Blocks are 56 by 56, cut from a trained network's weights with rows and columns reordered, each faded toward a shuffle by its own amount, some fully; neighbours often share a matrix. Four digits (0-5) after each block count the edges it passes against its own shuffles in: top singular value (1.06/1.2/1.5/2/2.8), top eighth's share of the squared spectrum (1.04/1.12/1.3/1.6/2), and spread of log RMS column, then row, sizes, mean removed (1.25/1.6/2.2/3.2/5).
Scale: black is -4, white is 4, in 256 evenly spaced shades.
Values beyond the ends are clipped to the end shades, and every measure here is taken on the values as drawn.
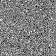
0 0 0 0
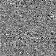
2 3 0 2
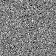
0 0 0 0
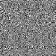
3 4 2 2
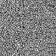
3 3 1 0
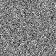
2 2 0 0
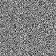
3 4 1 1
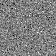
0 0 0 1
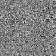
2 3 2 2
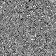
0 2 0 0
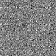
2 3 1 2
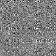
3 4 2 2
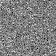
0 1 0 0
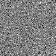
2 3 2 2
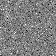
0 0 0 0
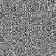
3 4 2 0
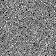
0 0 0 0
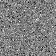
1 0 0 0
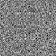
3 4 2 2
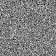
0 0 0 0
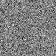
2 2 1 0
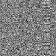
3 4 2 0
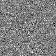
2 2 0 1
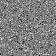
0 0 0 0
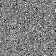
2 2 1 1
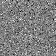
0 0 0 0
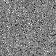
0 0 0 0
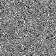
1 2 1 0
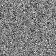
1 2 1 0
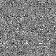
2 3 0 2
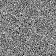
1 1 0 0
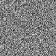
3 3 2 0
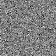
1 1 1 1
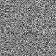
3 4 2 1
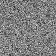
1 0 0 0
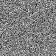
0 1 0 0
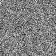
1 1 0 0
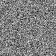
2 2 0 0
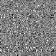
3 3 1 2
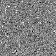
2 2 0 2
